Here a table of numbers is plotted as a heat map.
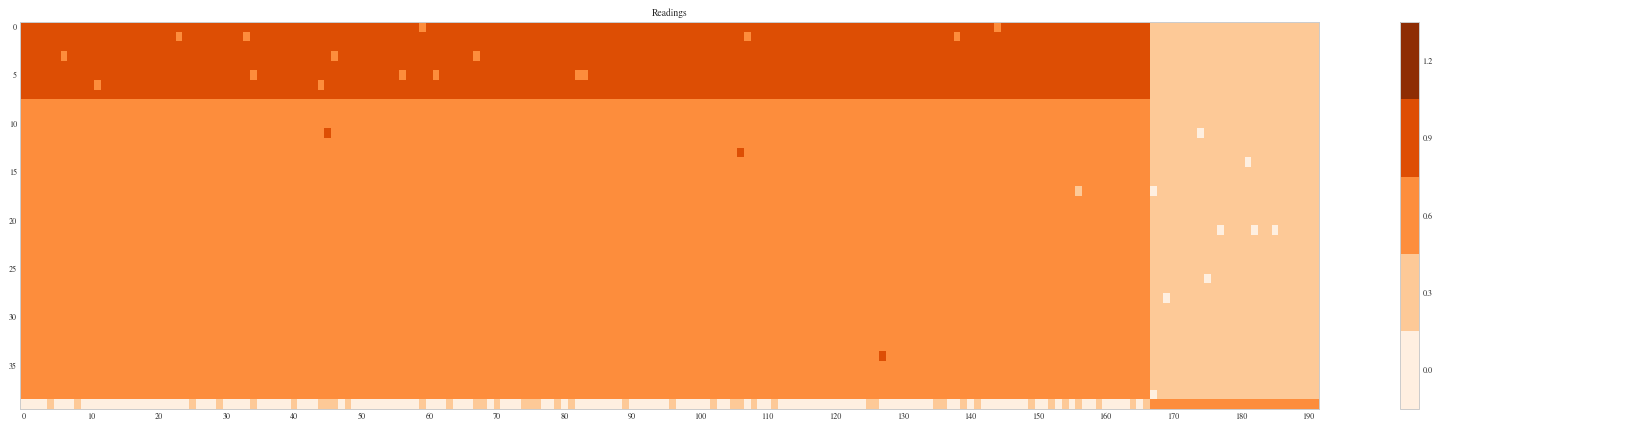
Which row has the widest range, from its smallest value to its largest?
11
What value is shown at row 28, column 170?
0.3
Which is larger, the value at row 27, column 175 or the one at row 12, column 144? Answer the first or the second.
the second
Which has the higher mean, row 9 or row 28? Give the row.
9
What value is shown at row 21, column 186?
0.3
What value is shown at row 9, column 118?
0.6
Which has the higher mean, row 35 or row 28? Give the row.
35
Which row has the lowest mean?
39
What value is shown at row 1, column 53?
0.9
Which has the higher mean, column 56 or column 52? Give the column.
52
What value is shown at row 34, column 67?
0.6
